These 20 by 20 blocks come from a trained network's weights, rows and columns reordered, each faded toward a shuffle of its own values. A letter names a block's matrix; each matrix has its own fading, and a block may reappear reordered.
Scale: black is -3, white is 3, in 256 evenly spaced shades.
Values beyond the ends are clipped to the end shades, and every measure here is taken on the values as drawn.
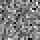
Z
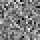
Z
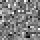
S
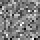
Z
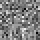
S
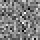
S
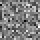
S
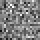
S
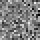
Z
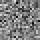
S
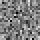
S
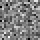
Z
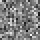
S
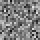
S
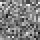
S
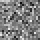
Z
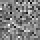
Z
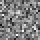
Z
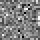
S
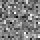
Z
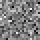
Z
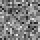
S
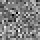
S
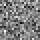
S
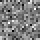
Z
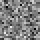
S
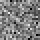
Z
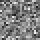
S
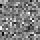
Z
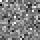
Z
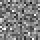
Z
